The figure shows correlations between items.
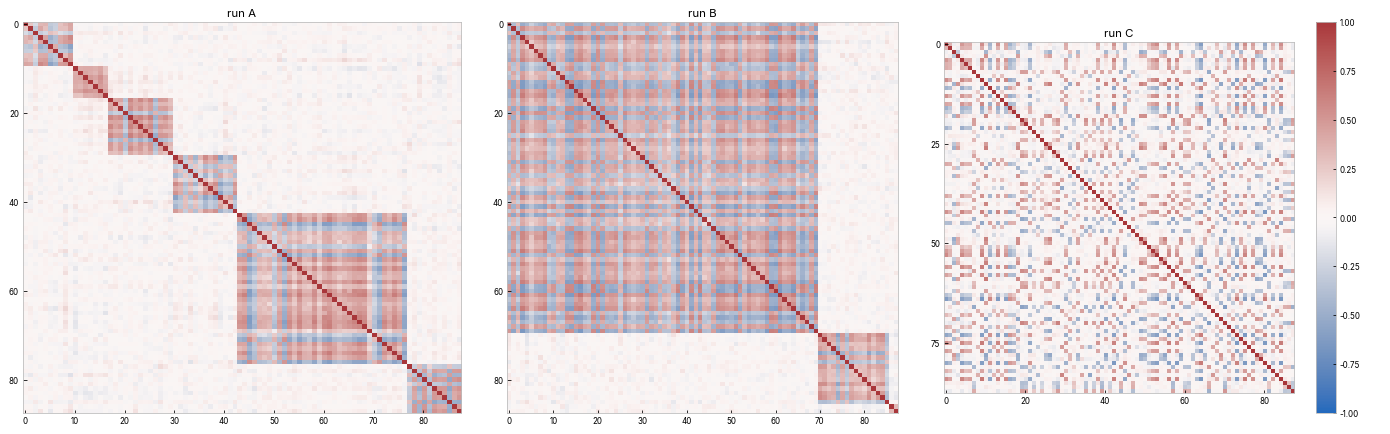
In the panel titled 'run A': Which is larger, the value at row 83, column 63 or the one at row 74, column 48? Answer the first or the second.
the second
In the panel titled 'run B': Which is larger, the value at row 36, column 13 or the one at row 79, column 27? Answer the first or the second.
the second
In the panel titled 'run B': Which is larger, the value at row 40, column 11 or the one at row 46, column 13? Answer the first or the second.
the second
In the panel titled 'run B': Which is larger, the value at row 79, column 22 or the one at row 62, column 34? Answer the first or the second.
the first
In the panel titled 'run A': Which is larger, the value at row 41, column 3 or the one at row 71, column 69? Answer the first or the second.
the first
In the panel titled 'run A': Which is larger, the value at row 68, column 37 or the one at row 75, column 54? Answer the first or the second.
the second
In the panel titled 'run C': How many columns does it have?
88
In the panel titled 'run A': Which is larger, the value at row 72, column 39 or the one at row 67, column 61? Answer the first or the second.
the second
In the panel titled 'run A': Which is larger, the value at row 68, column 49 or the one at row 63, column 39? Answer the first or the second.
the first
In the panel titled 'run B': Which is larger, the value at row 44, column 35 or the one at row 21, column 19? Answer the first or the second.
the second
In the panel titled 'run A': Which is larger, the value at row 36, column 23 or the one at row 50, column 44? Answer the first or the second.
the first
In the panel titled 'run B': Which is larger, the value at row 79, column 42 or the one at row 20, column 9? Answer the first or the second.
the first
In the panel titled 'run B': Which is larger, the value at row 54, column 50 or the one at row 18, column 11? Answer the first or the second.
the first
